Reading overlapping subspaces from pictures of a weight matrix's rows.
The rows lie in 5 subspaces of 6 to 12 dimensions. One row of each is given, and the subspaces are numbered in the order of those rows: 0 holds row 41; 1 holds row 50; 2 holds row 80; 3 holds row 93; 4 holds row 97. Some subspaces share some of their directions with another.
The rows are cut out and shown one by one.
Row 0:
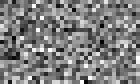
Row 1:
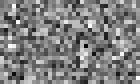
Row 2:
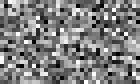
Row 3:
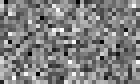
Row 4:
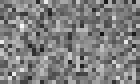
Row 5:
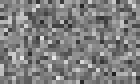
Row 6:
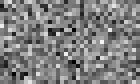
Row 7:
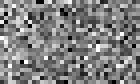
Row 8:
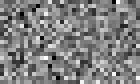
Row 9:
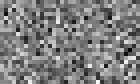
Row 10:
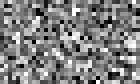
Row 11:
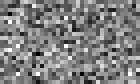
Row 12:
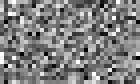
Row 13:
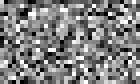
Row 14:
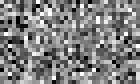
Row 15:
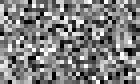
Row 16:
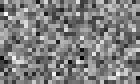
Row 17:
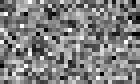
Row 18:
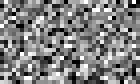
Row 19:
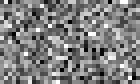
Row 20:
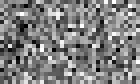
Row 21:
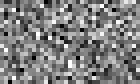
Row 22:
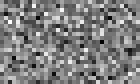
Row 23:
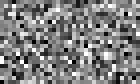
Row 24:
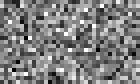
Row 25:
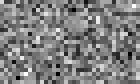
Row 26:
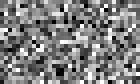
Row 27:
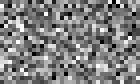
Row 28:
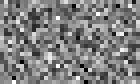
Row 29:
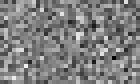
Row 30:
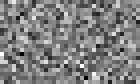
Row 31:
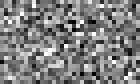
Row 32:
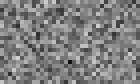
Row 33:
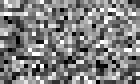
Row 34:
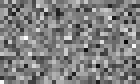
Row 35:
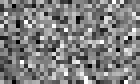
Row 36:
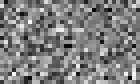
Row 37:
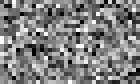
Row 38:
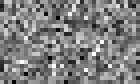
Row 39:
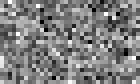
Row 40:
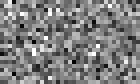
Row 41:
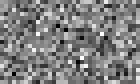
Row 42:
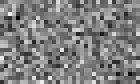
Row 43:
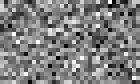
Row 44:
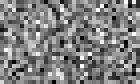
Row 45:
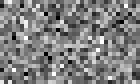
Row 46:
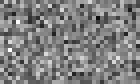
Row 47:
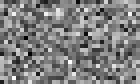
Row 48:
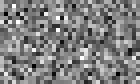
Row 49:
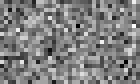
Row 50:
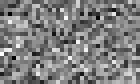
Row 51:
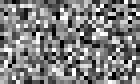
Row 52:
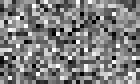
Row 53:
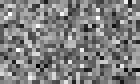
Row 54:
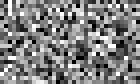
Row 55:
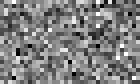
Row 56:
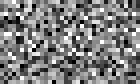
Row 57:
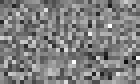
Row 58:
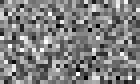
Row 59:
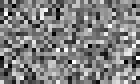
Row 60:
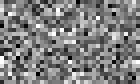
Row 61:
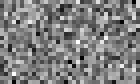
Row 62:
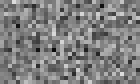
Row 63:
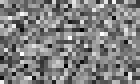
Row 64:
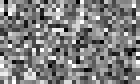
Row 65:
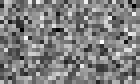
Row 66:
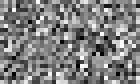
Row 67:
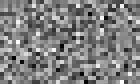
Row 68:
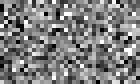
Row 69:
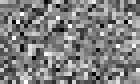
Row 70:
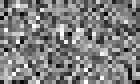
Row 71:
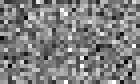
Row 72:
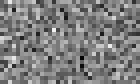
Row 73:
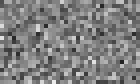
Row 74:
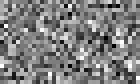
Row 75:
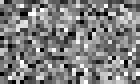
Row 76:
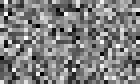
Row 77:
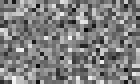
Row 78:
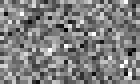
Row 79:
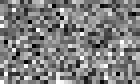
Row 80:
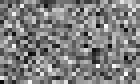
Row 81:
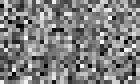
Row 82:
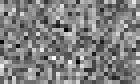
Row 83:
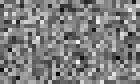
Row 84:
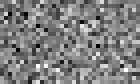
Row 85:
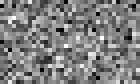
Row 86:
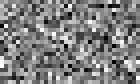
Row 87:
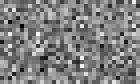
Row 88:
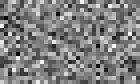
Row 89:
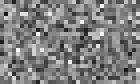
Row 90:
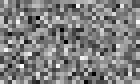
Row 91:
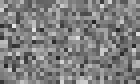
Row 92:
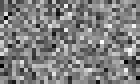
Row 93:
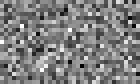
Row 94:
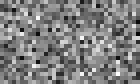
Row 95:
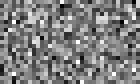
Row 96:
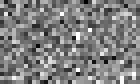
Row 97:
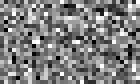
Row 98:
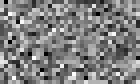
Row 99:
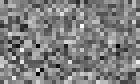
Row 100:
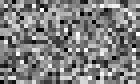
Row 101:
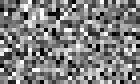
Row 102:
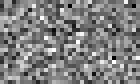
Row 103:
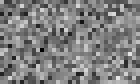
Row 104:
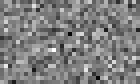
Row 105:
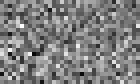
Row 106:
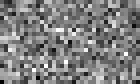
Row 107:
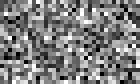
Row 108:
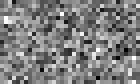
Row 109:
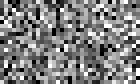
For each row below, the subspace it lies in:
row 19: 2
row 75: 1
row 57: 2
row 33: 1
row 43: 2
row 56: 3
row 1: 2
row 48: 2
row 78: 2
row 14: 4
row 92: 0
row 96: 3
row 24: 3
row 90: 1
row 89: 3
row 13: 1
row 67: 3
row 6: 2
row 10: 1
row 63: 2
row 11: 1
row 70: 1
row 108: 1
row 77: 3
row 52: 2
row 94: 2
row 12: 1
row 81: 4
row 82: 4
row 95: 4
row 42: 2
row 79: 3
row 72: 2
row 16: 4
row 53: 3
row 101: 3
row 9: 2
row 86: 0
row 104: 1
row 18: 1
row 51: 3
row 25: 4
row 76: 4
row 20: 3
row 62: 3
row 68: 0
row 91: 2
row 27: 0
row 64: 0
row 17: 3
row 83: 4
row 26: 3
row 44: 3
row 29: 3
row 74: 0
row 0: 3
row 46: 4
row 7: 3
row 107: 3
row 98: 1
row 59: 2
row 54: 0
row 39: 1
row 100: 2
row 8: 4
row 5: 4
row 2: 1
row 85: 1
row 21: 0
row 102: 3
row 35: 3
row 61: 4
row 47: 2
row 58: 1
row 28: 1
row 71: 3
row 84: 3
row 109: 2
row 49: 2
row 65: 4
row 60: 0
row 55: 2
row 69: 1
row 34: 2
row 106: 1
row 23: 2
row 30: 1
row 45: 1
